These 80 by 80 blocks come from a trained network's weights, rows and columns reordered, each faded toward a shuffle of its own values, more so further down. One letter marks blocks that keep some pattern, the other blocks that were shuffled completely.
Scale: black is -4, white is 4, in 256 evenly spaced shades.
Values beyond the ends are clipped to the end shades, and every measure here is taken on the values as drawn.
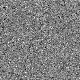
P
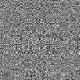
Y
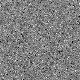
P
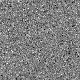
P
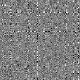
Y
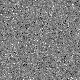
P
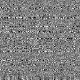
Y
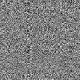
Y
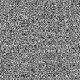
Y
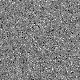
P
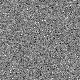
P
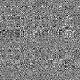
Y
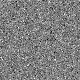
P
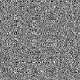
Y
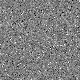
P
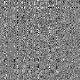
Y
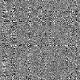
Y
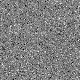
P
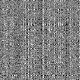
Y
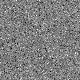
P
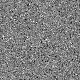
P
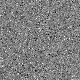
P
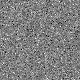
P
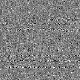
Y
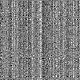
Y
